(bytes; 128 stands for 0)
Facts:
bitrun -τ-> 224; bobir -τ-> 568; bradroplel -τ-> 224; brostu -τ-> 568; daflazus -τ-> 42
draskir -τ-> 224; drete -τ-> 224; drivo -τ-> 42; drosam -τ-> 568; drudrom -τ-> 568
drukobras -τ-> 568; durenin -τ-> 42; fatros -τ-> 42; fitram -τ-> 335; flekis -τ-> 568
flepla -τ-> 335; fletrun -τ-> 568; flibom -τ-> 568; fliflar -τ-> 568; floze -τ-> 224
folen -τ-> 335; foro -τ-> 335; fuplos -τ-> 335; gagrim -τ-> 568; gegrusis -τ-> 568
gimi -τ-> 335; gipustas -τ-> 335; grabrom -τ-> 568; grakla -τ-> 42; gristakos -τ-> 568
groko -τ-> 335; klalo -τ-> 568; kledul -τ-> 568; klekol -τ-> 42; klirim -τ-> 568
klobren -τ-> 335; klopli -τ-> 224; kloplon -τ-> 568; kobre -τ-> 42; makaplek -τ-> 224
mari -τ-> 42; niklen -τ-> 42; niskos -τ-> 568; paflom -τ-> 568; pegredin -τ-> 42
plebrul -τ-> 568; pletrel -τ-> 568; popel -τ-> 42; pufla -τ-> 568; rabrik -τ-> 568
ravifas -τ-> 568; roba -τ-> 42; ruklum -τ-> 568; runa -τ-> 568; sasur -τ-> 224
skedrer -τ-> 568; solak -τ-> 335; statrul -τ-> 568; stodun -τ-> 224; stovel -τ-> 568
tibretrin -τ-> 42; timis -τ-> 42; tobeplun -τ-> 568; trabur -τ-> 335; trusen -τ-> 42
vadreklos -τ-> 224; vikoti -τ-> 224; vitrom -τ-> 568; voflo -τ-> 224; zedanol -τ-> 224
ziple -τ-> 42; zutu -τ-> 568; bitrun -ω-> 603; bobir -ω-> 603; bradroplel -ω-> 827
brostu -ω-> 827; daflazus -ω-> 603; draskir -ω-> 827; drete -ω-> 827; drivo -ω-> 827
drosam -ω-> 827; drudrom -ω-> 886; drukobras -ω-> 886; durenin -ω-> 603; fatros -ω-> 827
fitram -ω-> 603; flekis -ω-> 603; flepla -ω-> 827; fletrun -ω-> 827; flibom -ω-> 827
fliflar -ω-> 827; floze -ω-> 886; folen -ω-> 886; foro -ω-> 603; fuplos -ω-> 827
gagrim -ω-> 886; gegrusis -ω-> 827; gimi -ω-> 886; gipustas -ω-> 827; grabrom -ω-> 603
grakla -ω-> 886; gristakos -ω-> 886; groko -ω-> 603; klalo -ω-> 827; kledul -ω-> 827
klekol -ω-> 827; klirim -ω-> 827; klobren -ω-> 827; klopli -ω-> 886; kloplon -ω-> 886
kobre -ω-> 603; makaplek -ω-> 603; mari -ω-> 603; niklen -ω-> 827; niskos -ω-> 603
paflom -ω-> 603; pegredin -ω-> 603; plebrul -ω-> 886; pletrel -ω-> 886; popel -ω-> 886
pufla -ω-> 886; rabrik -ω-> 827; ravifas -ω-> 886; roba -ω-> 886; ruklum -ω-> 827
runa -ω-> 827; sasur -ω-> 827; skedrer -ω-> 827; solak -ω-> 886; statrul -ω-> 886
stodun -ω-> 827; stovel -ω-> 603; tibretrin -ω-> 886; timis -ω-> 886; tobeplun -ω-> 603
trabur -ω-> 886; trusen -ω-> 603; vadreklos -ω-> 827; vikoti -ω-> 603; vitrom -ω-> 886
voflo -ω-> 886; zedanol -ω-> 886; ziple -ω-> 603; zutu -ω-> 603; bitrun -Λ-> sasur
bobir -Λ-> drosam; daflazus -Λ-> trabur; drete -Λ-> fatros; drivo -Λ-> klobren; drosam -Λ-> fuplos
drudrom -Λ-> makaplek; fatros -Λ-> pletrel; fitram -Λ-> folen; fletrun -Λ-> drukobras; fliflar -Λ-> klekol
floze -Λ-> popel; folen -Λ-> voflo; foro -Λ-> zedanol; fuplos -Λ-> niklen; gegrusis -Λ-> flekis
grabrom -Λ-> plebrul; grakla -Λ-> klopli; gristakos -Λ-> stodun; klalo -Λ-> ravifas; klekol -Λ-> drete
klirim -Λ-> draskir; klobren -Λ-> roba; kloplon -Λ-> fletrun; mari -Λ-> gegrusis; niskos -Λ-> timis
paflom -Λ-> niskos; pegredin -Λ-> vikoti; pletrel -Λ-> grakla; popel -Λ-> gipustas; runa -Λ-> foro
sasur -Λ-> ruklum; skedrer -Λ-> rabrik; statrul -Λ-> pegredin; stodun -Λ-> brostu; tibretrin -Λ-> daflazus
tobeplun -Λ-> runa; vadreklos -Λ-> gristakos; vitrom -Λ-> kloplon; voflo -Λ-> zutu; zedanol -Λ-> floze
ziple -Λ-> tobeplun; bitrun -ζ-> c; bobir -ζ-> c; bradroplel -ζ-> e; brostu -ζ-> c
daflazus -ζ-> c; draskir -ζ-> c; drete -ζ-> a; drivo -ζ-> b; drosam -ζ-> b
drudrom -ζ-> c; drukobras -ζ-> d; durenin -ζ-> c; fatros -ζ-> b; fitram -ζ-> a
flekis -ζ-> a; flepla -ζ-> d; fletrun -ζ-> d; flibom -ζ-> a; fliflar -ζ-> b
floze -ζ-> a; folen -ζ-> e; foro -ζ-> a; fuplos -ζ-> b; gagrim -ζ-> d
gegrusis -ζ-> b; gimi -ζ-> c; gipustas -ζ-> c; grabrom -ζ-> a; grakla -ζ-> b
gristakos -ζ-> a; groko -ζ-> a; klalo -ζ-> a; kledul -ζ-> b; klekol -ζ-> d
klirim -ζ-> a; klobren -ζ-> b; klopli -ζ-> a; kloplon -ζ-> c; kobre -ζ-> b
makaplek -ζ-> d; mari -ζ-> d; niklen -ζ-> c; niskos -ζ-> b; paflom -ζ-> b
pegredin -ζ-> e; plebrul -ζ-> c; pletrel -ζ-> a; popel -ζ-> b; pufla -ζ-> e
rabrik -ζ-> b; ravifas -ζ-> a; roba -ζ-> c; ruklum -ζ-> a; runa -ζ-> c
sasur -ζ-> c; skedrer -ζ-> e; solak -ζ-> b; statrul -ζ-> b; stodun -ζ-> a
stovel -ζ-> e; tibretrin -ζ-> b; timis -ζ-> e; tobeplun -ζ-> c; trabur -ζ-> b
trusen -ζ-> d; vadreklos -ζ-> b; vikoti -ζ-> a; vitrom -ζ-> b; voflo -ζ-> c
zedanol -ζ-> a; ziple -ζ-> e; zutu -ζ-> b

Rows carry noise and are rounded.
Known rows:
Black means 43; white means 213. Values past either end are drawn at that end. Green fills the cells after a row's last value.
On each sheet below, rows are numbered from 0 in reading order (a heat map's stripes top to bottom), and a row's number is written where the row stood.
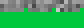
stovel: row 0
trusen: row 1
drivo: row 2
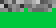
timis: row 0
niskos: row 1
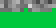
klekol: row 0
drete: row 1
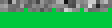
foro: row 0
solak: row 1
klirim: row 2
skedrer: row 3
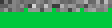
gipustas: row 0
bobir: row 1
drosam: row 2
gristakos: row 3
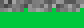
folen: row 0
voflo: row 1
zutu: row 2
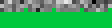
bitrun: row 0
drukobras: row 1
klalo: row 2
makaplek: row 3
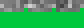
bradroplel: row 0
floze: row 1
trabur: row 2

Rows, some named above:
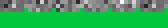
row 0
trabur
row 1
fitram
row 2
sasur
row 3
fliflar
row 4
grabrom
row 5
trabur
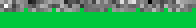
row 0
vitrom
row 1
niklen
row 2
drudrom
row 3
flepla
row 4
pegredin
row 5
makaplek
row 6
tibretrin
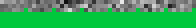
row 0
gagrim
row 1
klobren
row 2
draskir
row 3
klopli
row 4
statrul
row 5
ravifas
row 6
brostu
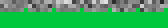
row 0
kledul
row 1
timis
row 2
klalo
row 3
pegredin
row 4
roba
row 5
sasur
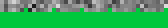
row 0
mari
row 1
ruklum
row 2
drete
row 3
daflazus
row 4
durenin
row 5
vikoti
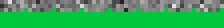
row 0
plebrul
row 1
klobren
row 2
vikoti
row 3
durenin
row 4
fuplos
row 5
flibom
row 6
kloplon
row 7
vadreklos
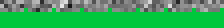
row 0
timis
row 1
rabrik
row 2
skedrer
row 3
pletrel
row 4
gimi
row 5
paflom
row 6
klopli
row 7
stodun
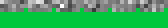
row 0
gegrusis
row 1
klalo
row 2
vitrom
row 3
fletrun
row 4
ziple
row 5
flekis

